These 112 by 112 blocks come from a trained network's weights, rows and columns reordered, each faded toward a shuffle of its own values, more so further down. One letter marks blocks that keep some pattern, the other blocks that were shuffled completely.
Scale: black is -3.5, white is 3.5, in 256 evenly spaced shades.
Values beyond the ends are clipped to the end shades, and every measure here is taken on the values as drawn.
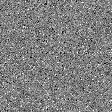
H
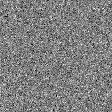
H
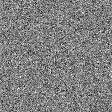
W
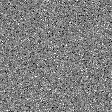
W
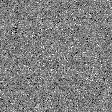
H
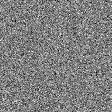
H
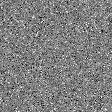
W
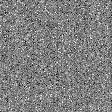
H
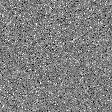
W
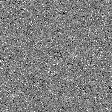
W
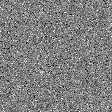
W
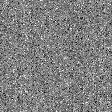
H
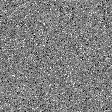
W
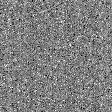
H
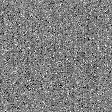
H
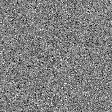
H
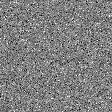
W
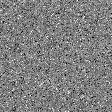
W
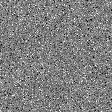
W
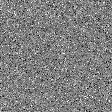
W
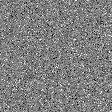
W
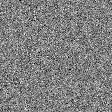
W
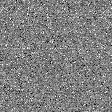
H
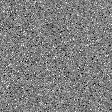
W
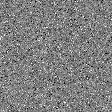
W
